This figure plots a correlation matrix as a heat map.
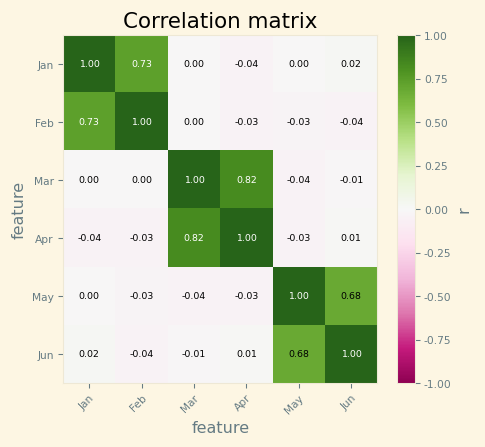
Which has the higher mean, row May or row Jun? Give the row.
Jun
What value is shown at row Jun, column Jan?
0.02
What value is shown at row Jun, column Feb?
-0.04
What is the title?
Correlation matrix
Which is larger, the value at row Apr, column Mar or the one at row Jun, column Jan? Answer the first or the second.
the first
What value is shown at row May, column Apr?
-0.03
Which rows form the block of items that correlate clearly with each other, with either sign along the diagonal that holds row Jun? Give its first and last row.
May to Jun
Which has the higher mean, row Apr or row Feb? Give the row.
Apr
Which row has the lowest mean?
May
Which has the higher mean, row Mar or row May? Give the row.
Mar
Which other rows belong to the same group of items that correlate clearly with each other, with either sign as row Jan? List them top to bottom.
Feb
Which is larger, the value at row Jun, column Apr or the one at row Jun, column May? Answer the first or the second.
the second
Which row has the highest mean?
Mar
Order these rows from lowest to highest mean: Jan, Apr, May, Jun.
May, Jun, Jan, Apr
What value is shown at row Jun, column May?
0.68
